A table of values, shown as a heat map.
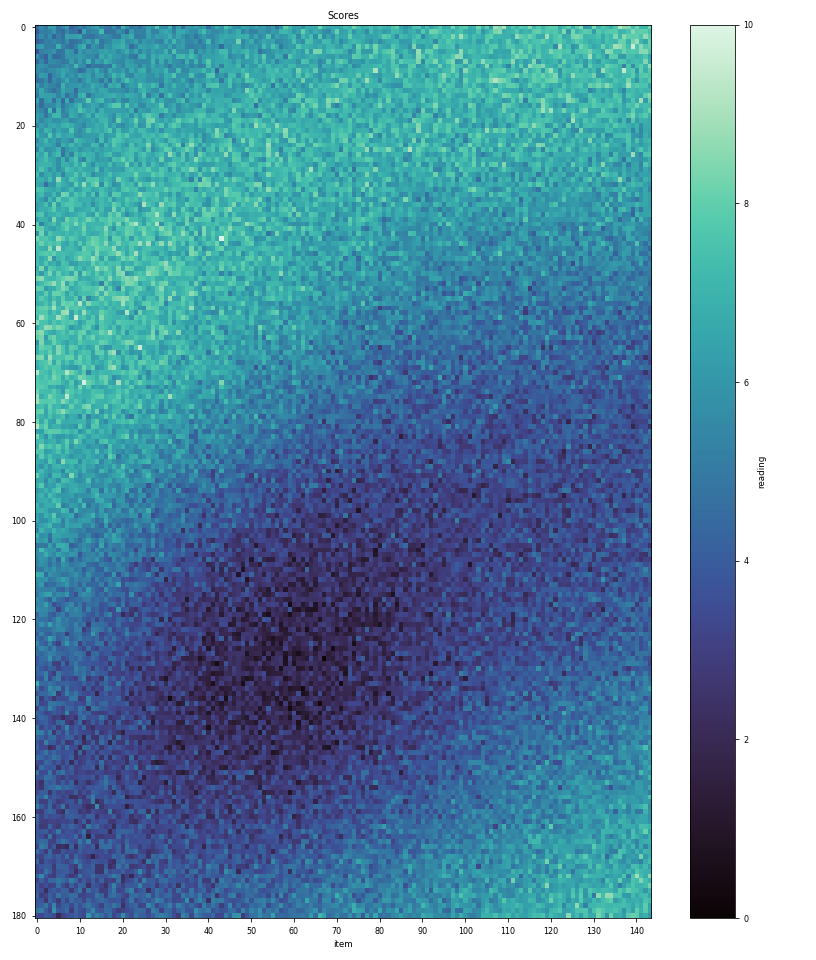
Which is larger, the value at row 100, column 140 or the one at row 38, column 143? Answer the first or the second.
the second
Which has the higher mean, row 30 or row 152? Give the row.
30
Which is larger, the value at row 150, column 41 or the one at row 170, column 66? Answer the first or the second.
the second
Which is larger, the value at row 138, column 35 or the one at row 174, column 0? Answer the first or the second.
the second
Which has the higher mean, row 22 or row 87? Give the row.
22
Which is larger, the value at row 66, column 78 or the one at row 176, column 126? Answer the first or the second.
the second
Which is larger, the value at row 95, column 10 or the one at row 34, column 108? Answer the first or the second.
the second
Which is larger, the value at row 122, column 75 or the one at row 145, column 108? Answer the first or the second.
the second
